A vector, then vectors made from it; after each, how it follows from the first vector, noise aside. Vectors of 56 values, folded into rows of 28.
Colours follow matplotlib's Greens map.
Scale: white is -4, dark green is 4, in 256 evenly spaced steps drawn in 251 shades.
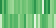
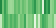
copied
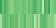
shrunk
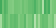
shrunk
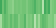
shrunk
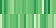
copied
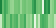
copied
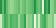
copied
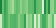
copied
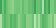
shrunk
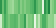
copied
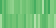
shrunk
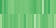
shrunk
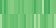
shrunk
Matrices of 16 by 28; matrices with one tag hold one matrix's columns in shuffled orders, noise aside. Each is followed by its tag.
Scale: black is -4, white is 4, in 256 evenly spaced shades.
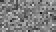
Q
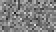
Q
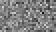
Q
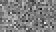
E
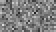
Q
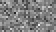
Q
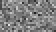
Q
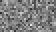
Q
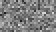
Q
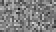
E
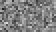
E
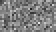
E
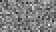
Q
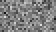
Q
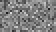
Q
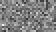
Q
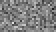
E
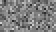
E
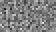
E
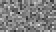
Q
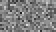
Q
